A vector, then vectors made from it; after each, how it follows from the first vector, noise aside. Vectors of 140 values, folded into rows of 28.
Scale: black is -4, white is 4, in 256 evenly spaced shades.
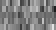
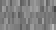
shrunk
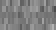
shrunk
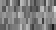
negated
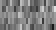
negated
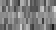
negated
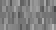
shrunk
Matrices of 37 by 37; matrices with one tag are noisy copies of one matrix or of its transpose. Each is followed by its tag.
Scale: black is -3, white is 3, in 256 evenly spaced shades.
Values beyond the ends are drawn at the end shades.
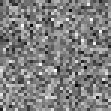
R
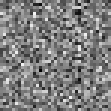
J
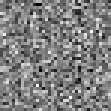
J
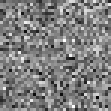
R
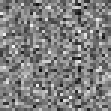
J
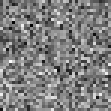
R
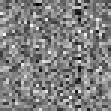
J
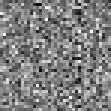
J
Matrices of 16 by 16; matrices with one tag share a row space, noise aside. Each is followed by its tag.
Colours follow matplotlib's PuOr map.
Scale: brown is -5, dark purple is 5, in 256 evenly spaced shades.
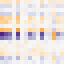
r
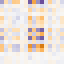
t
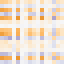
r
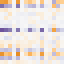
r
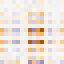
t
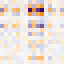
t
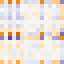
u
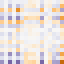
u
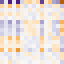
u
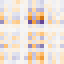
t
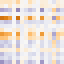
r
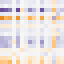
r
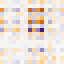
t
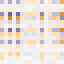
u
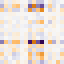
t
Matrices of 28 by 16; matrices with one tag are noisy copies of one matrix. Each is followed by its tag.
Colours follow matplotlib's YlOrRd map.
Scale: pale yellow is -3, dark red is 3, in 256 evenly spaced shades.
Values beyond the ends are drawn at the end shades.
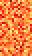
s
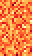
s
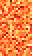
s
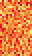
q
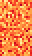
q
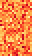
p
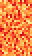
q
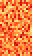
q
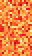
q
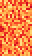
q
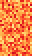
p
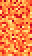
s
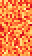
q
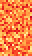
p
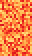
p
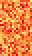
p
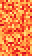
p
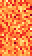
q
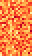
s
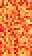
q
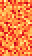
q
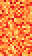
s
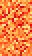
s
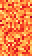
p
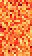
q
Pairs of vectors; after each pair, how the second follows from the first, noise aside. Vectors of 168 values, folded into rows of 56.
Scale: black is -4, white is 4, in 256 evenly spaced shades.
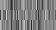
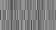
shrunk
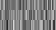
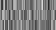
reversed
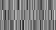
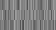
shrunk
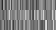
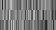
sign-scrambled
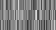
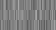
shrunk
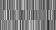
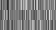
reversed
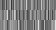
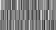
reversed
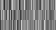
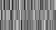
sign-scrambled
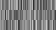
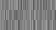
shrunk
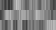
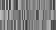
sign-scrambled
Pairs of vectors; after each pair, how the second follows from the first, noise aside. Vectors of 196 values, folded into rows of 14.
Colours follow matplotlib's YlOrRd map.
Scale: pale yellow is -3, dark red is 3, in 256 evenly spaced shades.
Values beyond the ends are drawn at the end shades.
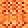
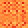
shrunk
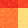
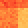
shrunk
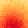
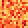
shuffled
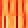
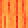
shrunk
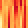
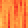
shrunk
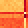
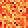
shuffled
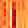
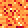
shuffled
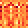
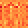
shrunk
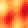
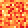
shuffled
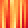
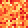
shuffled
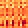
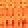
shrunk
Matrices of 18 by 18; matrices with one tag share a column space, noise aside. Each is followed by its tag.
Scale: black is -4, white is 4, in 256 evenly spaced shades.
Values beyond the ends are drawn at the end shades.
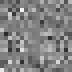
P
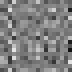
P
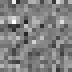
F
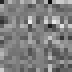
F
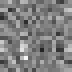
P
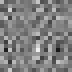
P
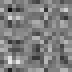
P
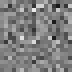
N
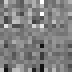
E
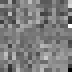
E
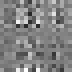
E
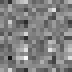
P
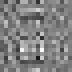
P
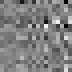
F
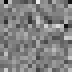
F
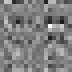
F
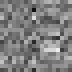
P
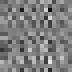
P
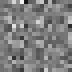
F
